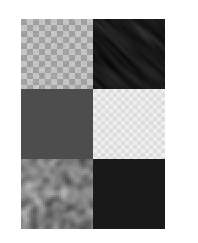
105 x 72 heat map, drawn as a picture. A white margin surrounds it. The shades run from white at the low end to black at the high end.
It is made of 3 by 2 panels. Panel 1,1: low, checkered. Panel 1,2: very high, slanting down to the right, faint in contrast. Panel 2,1: high, flat. Panel 2,2: very low, checkered, faint in contrast. Panel 3,1: middling, blotchy. Panel 3,2: very high, flat.
